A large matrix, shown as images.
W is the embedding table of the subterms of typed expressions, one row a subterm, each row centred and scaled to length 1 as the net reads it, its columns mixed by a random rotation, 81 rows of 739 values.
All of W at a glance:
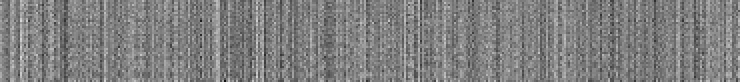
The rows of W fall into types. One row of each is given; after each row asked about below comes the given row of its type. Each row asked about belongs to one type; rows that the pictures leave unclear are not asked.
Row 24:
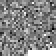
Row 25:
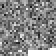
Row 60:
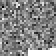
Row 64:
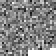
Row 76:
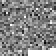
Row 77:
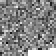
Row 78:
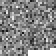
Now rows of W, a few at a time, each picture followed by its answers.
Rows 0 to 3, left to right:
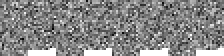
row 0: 24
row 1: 64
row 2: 77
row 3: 25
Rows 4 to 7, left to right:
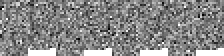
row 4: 60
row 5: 24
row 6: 77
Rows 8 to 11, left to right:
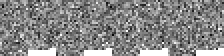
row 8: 25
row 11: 64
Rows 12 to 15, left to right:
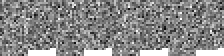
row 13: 60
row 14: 78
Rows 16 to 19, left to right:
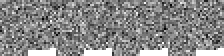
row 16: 77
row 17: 60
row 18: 24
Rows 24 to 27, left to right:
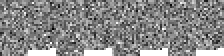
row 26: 64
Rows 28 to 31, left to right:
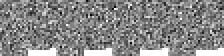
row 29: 78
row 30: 60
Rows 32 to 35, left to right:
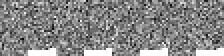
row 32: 24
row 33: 64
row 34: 77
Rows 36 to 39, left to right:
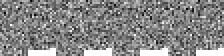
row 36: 78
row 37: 64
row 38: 76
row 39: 64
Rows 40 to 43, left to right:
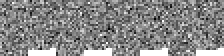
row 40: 64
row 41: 24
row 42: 77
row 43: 25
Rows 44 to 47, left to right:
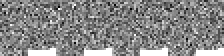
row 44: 76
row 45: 60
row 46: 76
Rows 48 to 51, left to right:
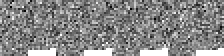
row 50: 77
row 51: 25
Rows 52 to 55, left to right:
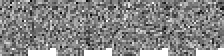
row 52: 64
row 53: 78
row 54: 60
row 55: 60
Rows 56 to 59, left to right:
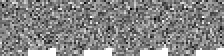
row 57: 24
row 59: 24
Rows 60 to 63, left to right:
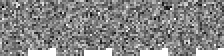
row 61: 78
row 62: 77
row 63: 60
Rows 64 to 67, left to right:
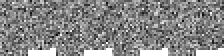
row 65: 77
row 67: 78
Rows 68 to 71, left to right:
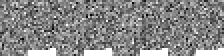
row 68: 24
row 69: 78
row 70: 78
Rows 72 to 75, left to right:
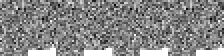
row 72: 77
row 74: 76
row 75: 77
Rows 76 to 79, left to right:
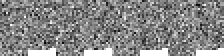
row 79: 25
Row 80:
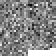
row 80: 25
